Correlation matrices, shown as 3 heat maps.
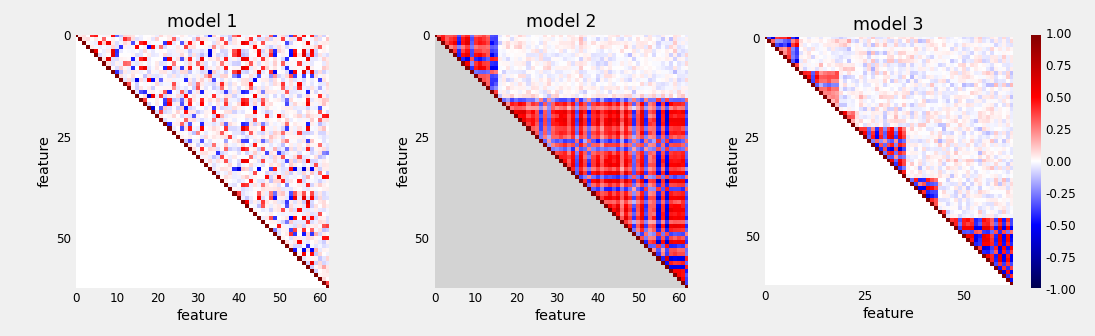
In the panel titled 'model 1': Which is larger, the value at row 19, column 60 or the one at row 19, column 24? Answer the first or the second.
the first
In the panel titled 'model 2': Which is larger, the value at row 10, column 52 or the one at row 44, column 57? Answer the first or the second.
the first
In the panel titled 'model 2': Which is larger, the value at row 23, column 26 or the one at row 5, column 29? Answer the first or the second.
the second
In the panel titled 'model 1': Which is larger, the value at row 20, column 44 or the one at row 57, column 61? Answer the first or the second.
the second
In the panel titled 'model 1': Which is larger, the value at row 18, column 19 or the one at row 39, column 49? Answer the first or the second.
the second
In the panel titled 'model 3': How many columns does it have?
63
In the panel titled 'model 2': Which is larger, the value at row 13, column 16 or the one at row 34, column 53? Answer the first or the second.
the second
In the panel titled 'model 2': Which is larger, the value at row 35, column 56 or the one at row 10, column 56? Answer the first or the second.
the second
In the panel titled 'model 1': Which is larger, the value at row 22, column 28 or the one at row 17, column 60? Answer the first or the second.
the second
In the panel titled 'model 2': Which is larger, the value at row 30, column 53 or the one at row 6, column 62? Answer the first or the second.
the first
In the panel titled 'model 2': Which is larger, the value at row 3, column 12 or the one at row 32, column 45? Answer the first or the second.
the second
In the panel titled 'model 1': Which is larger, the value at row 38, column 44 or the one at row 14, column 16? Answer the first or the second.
the first
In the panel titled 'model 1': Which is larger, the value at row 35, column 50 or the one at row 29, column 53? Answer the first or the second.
the first
